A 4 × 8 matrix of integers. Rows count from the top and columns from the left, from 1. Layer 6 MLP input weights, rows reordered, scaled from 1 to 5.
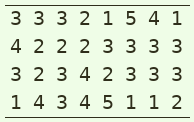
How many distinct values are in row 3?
3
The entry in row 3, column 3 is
3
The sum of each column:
11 11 11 12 11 12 11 9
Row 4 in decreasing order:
5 4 4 3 2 1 1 1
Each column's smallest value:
1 2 2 2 1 1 1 1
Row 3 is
3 2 3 4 2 3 3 3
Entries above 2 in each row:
5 5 6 4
